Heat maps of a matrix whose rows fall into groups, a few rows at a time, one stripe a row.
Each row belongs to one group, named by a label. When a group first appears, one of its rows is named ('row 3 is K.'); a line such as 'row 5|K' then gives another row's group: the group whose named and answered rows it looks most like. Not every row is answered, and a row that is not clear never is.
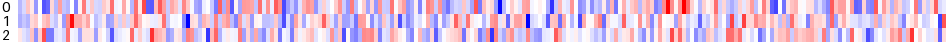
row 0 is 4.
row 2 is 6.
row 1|6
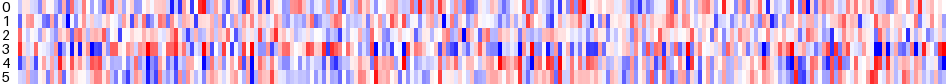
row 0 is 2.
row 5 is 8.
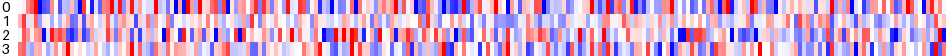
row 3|4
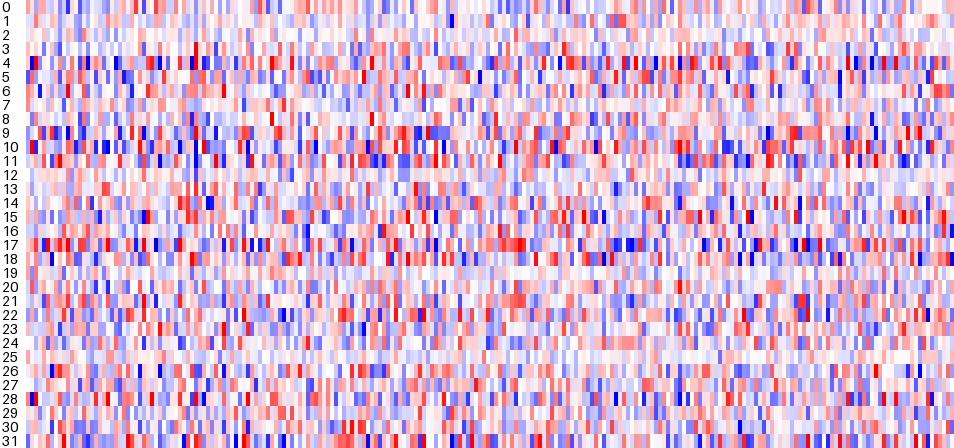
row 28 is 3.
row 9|6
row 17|8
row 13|3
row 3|6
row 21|8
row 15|6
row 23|6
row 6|6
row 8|3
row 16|8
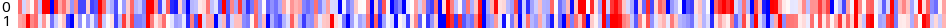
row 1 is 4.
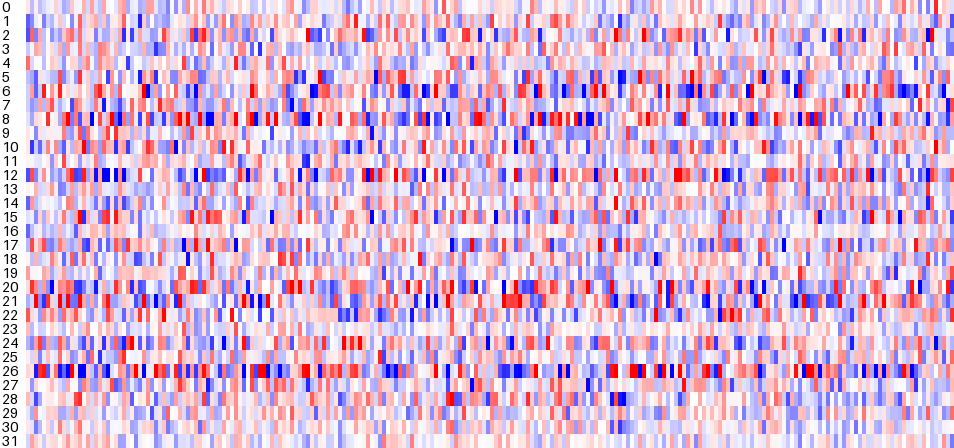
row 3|8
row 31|8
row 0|6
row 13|2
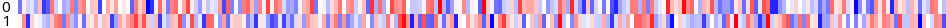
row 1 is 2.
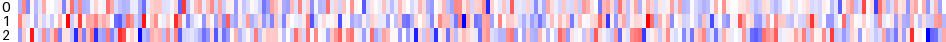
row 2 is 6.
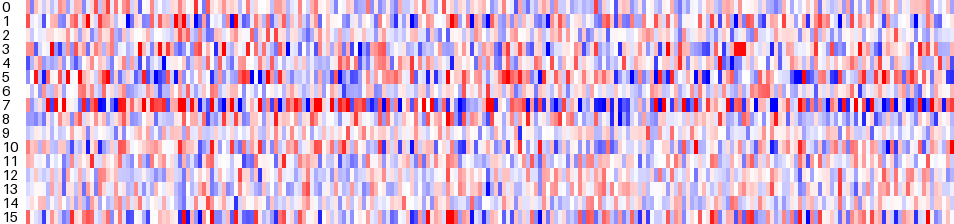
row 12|8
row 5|8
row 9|3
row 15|2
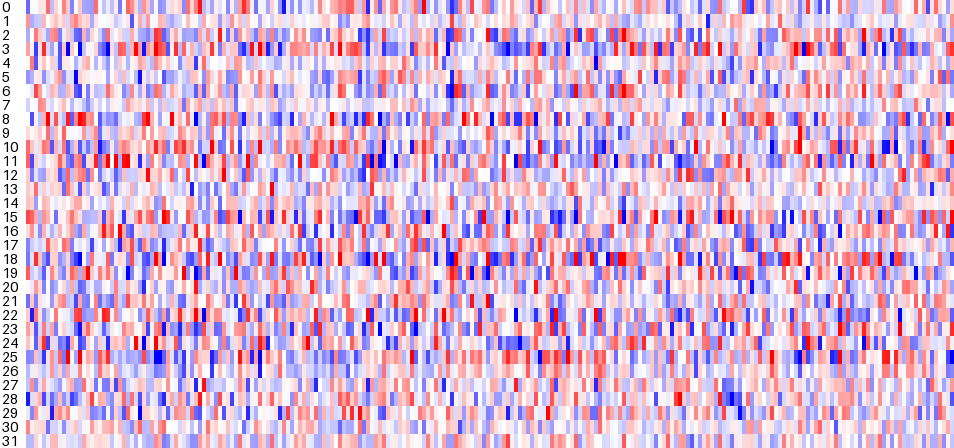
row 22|3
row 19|2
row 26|8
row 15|4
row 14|4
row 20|6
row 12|6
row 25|8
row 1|4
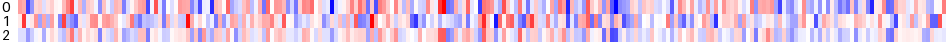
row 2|4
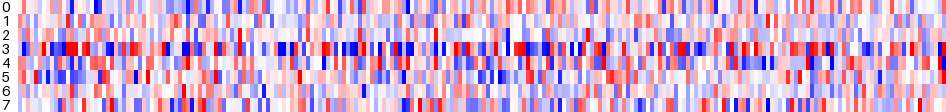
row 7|2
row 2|3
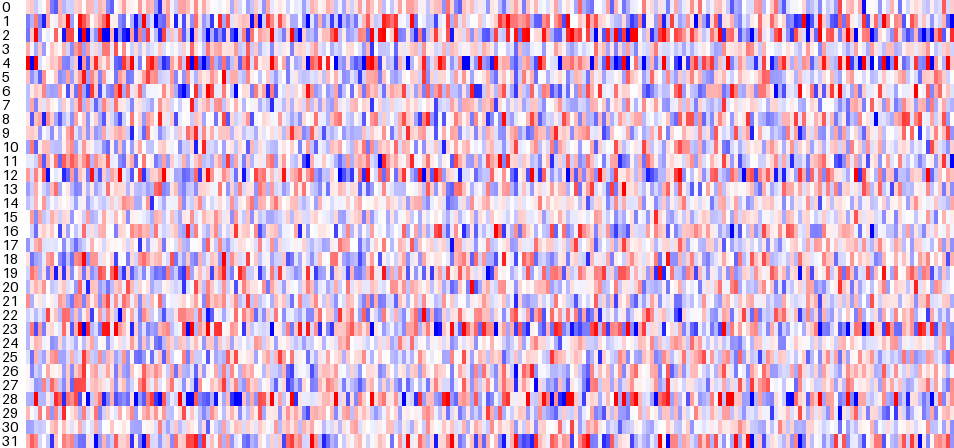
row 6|2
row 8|6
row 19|8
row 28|3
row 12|2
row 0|4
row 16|3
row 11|8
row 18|6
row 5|6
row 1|8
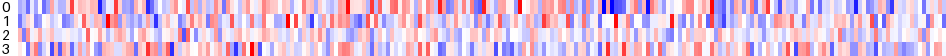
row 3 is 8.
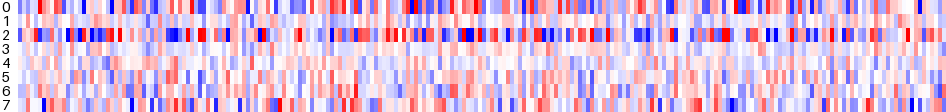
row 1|8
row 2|2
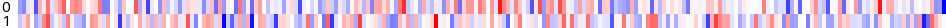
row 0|8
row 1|3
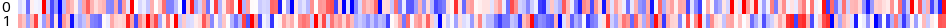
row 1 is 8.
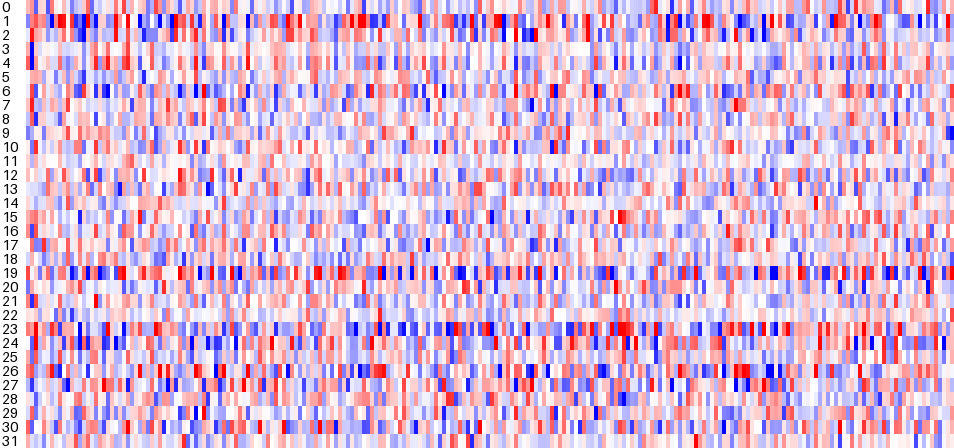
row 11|3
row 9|8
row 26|6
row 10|3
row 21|3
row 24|3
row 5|6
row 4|3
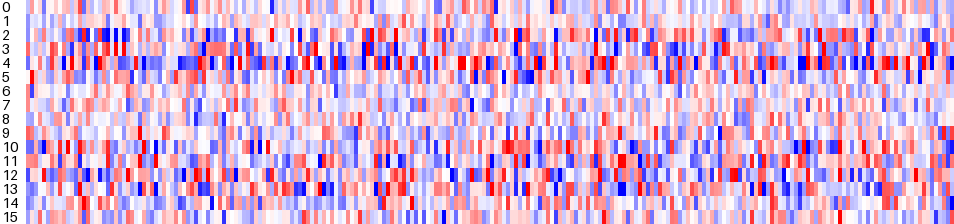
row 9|4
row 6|3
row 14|8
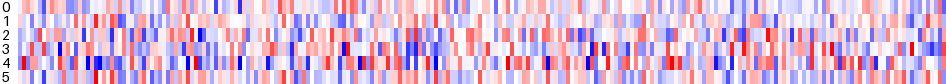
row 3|6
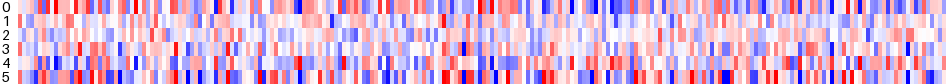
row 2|6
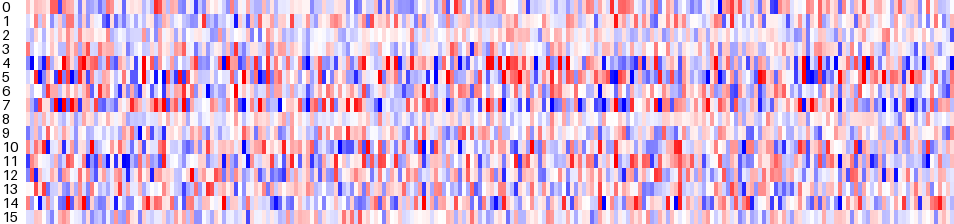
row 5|8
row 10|2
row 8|2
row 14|6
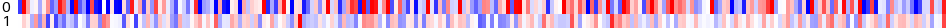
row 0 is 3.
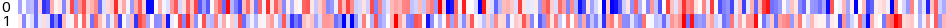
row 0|4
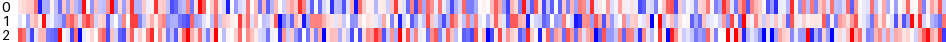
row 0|2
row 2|6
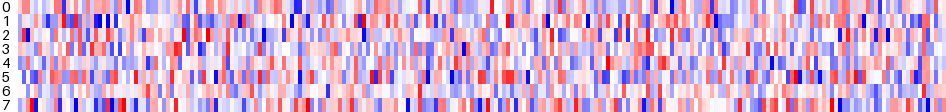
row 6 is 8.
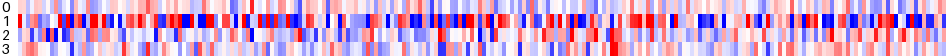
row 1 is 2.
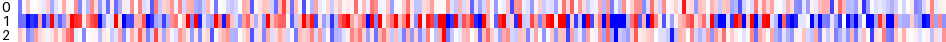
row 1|4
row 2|4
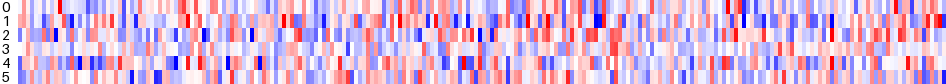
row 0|6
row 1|6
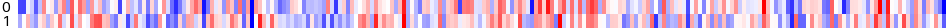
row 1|8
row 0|8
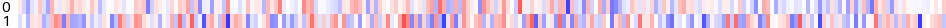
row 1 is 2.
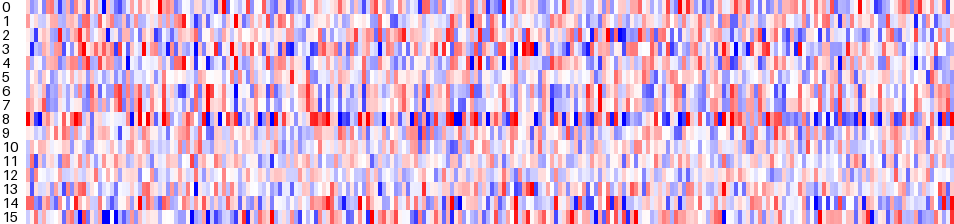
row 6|2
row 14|4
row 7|2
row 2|4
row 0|6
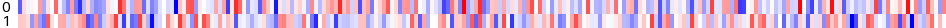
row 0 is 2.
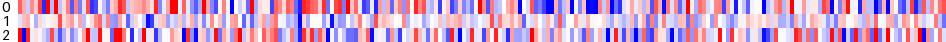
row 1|8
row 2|3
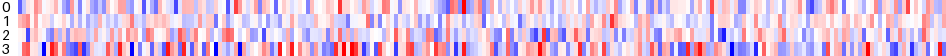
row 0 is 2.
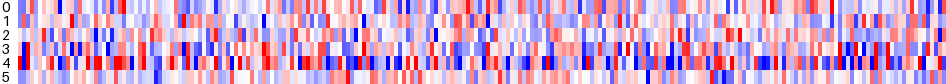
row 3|3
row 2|6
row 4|3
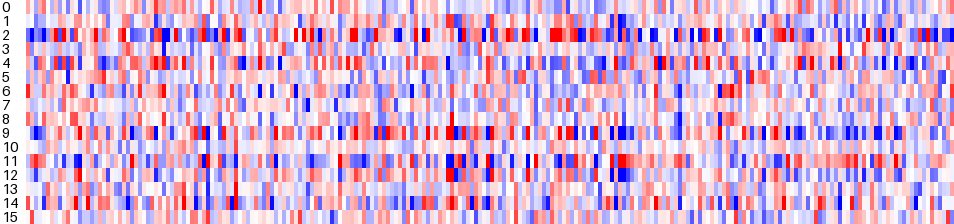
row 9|4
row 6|4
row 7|8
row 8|4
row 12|4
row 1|4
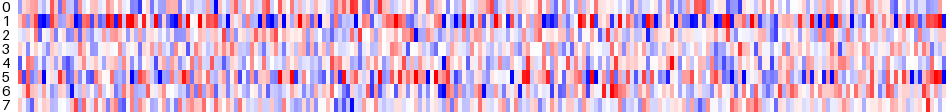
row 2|2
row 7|6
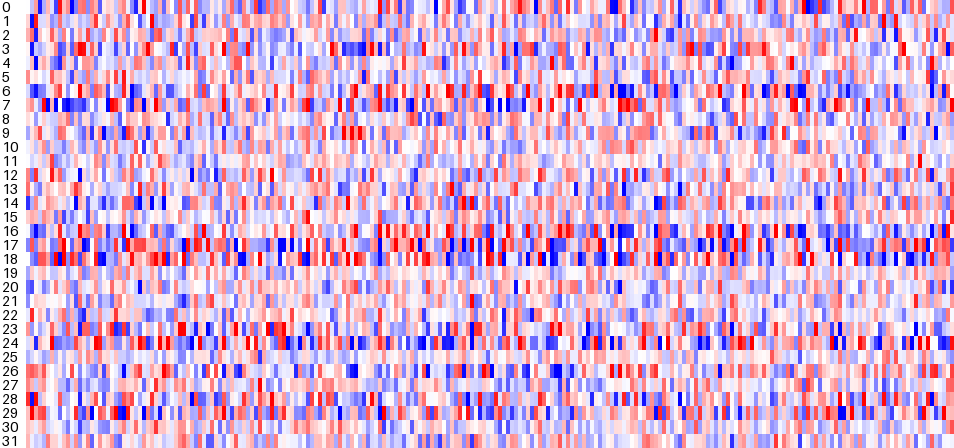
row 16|4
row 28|3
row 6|4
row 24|6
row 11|6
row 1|3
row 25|8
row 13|4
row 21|2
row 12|3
